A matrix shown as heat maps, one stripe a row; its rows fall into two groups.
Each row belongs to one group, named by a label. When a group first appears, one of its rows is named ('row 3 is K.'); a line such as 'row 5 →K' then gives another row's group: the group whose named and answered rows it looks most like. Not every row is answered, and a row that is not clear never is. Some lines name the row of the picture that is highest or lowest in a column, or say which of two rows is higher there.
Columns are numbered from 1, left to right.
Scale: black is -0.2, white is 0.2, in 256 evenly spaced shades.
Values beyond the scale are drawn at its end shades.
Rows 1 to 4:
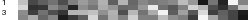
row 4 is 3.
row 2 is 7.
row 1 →7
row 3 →3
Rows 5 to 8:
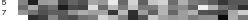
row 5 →3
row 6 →3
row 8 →7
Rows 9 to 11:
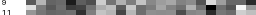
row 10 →7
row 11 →7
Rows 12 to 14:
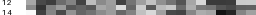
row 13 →3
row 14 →7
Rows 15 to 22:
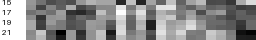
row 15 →7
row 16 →3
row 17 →3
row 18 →3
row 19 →3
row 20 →3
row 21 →3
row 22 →3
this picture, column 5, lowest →17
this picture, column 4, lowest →21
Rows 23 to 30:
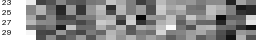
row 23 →7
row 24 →3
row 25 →3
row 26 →7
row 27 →7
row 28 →3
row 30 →7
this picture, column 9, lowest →24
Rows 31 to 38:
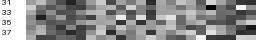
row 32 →7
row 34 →3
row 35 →7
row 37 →3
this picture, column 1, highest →32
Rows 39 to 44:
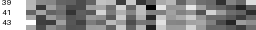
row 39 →7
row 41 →3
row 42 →3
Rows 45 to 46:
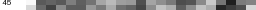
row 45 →7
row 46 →7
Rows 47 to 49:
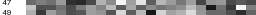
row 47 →3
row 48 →7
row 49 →3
